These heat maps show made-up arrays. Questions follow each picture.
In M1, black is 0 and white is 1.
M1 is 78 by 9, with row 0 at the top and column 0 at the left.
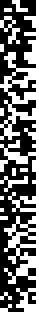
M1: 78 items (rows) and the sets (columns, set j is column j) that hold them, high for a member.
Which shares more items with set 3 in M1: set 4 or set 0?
set 4
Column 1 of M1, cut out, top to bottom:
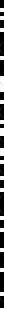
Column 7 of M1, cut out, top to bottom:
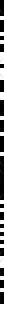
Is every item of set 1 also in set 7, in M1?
no
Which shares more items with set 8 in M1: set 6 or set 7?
set 7
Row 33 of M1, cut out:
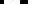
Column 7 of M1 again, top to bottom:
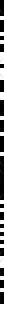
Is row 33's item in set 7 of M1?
yes
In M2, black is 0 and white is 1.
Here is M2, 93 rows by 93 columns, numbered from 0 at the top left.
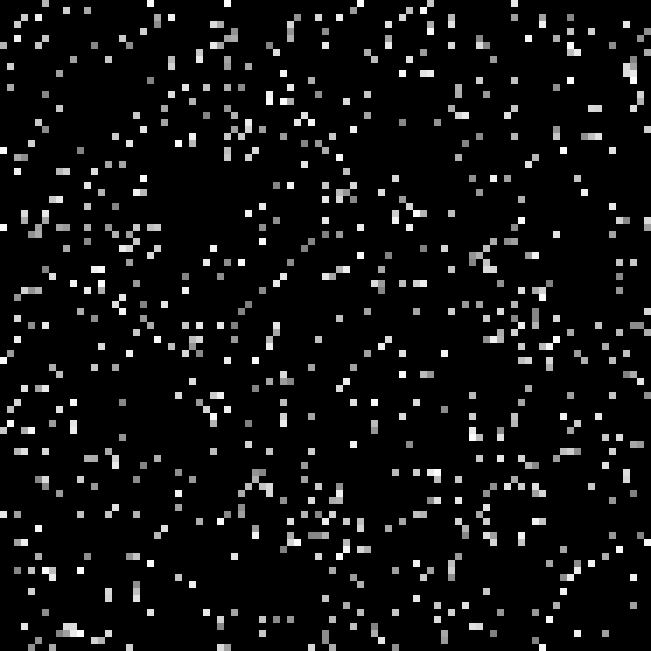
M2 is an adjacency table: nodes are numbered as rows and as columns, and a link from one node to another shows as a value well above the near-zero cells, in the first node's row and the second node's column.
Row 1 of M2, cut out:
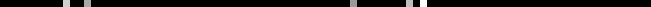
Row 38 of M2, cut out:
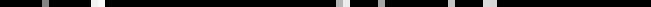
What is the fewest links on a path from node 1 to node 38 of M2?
4
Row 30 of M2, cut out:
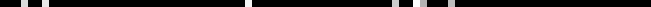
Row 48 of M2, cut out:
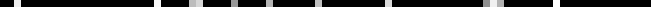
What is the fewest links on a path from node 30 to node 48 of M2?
3
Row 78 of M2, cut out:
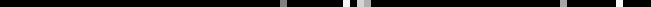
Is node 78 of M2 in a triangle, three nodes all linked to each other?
no
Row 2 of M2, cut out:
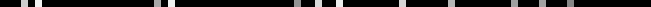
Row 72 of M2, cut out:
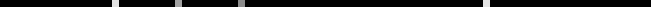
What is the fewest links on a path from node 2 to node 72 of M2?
3
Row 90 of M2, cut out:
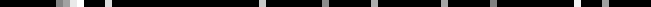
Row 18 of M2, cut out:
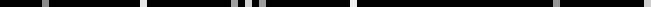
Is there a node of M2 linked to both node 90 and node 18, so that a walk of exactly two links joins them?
yes
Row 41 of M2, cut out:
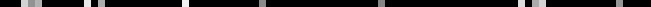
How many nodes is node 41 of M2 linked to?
12
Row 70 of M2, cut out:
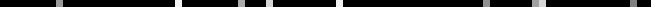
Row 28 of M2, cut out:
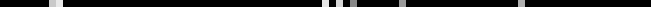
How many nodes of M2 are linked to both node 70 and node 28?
2
